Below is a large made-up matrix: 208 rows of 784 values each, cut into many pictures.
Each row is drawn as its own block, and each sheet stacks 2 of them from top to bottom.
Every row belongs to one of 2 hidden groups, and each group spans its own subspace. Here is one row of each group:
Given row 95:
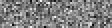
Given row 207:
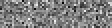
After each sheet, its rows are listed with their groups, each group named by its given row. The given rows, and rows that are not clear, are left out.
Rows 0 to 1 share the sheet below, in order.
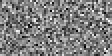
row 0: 95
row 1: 207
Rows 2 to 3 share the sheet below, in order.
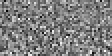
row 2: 207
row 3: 95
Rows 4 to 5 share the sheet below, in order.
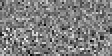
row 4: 207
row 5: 95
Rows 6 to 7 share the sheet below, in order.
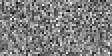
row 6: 207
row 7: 95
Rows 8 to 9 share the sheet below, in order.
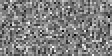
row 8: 95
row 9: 207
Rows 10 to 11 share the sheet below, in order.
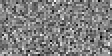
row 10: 95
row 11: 95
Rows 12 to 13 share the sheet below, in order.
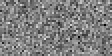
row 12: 207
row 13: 207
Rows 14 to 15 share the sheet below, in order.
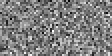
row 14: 207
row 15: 95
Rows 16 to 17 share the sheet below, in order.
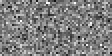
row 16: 95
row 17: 207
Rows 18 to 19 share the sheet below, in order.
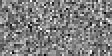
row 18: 95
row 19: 95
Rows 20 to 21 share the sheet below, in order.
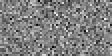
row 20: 207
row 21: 207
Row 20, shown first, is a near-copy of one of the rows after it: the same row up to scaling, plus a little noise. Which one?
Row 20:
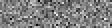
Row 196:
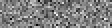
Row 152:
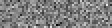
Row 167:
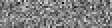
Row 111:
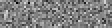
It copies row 196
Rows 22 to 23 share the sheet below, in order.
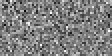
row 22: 95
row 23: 207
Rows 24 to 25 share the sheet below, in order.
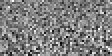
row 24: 207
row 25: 95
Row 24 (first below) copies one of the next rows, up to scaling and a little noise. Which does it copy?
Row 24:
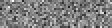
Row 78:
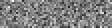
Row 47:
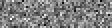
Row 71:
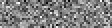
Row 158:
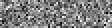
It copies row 78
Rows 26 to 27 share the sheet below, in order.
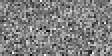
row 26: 95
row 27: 95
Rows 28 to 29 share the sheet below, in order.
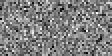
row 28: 207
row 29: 207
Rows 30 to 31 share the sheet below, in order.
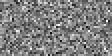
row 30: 207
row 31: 207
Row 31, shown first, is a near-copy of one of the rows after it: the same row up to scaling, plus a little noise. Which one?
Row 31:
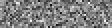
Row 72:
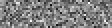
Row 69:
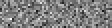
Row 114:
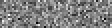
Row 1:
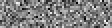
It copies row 72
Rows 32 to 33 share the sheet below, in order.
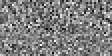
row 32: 95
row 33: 207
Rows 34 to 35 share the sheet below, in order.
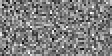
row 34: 95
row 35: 95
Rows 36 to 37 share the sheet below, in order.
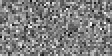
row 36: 95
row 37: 207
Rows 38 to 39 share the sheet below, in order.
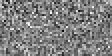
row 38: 95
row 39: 207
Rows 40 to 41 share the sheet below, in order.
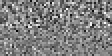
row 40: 95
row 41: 207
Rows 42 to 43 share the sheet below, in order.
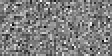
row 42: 95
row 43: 207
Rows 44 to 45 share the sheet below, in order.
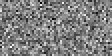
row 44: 207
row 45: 207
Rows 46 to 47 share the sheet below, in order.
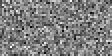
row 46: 95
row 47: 207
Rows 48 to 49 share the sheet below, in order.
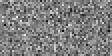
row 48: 95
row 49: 207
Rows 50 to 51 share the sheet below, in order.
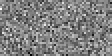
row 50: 207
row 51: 95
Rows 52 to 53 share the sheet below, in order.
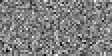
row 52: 207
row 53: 207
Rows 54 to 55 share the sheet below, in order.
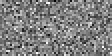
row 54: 95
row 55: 207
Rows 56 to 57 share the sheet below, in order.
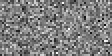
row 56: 207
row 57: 207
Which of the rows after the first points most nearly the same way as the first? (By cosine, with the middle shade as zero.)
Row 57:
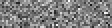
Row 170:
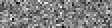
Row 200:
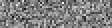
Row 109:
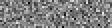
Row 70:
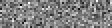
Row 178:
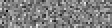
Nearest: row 170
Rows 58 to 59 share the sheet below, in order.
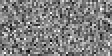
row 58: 95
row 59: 95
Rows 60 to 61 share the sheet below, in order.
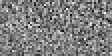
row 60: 95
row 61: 207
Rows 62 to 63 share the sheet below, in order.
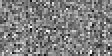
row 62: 95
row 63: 95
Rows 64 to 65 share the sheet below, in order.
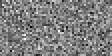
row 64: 95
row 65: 207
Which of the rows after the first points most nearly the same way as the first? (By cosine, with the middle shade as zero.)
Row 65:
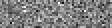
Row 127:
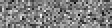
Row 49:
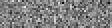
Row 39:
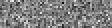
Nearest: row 49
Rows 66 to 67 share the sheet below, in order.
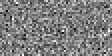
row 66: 207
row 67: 207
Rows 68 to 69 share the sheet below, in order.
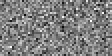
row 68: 207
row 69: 207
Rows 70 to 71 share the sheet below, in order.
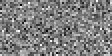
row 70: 207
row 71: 207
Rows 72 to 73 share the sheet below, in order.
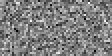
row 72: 207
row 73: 207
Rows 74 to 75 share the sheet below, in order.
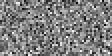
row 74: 207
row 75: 95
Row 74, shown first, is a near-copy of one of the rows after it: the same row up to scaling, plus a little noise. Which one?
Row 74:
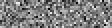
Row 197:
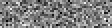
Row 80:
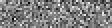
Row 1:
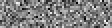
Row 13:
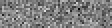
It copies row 1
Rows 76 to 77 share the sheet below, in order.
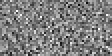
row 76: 207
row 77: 95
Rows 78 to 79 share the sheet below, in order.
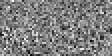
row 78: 207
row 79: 95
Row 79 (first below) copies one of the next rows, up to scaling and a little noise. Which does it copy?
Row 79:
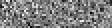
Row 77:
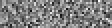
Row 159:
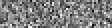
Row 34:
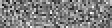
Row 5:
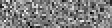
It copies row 5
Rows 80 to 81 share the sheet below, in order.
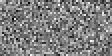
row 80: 207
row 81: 95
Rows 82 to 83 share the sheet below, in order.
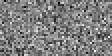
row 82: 207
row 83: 207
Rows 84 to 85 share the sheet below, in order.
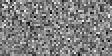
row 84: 95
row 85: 207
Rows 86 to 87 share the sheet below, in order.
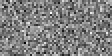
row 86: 95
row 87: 207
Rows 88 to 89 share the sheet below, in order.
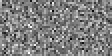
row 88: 95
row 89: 95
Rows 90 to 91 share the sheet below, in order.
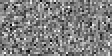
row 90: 95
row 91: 95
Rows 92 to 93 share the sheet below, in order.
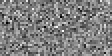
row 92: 207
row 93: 207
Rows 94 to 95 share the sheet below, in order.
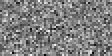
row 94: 207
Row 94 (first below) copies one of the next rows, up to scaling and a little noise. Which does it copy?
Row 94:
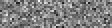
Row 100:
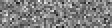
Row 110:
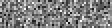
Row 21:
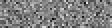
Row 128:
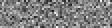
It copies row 100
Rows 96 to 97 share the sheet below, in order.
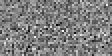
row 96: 207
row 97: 207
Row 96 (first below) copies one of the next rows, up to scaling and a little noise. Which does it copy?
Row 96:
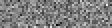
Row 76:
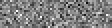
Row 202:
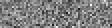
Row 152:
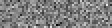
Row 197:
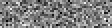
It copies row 152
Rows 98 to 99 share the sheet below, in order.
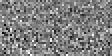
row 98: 95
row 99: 95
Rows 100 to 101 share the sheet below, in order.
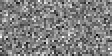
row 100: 207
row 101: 207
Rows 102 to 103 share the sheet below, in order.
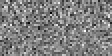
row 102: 95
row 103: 207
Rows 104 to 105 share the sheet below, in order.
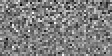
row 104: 207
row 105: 207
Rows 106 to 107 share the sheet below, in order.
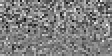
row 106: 207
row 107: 207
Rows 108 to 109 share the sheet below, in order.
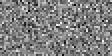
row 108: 207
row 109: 207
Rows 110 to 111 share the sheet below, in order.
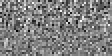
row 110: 207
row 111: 207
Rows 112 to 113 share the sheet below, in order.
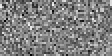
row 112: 95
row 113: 95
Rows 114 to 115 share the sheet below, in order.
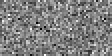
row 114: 207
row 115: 95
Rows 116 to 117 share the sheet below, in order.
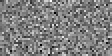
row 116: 207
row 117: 207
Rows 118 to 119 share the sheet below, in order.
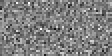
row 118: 207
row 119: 95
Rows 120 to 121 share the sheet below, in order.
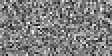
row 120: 95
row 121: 207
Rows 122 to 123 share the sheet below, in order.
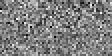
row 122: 207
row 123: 207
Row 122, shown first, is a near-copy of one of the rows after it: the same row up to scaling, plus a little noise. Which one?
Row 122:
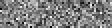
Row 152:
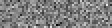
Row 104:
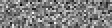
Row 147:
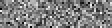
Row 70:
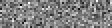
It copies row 147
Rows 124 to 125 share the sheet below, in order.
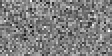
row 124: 95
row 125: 207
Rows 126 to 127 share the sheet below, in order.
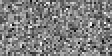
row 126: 95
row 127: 207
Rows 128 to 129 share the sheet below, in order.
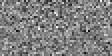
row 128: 207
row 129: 207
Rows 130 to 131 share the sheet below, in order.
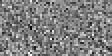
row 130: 95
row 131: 95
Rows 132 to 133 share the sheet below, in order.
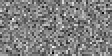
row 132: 207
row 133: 207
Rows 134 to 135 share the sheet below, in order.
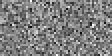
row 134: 95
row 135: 207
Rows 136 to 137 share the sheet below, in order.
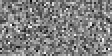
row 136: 95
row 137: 207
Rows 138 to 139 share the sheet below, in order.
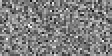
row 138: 95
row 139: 207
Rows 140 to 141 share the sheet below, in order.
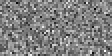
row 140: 207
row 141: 95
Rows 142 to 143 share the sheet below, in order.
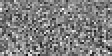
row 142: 207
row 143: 95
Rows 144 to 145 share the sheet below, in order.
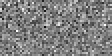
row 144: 207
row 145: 207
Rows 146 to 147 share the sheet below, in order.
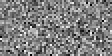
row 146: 207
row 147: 207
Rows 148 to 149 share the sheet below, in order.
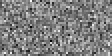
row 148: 95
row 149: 95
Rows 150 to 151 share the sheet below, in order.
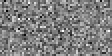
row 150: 207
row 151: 207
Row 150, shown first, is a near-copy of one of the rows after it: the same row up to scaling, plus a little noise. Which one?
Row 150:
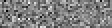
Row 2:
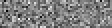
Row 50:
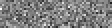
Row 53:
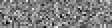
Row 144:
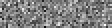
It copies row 2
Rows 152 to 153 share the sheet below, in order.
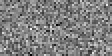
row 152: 207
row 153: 95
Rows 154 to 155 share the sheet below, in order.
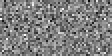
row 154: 207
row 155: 207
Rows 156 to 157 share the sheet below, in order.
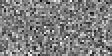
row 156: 95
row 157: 95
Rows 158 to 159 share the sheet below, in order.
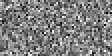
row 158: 207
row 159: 95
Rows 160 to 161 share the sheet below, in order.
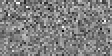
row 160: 207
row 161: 207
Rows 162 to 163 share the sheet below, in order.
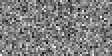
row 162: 207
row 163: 207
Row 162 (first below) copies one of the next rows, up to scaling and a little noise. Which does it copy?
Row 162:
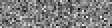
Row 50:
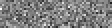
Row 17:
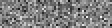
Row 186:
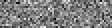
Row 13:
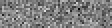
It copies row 17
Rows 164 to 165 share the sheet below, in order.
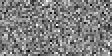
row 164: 207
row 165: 95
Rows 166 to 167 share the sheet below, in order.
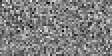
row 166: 95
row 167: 207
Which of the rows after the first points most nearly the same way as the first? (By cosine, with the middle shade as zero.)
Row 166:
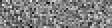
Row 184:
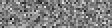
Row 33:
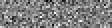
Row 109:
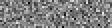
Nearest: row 33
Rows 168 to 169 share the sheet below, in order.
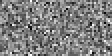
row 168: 95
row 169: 95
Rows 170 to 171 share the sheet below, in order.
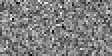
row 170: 207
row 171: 95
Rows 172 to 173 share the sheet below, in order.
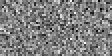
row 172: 95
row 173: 207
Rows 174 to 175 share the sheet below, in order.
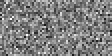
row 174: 207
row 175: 207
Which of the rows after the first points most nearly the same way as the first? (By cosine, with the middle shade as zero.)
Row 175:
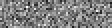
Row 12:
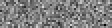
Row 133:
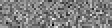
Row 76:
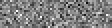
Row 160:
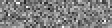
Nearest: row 160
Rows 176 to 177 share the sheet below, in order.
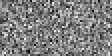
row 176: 95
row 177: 95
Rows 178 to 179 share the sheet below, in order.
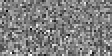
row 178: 207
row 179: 95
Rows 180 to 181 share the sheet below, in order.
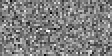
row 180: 95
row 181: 95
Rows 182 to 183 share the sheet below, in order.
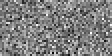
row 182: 207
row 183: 207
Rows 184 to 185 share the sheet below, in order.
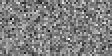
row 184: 207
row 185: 207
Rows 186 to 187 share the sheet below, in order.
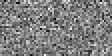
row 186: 207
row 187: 95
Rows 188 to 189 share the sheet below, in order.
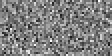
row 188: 95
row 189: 95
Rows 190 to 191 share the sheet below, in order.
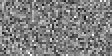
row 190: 207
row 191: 95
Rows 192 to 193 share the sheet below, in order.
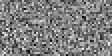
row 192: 207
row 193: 95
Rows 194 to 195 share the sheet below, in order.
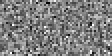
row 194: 95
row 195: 95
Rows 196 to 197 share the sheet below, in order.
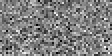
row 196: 207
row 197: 207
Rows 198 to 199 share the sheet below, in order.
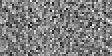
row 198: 95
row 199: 95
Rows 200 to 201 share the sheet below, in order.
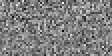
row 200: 207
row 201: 207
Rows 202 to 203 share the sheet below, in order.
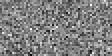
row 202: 207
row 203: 95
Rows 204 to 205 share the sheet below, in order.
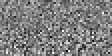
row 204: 207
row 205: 207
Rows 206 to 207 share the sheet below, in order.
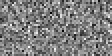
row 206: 95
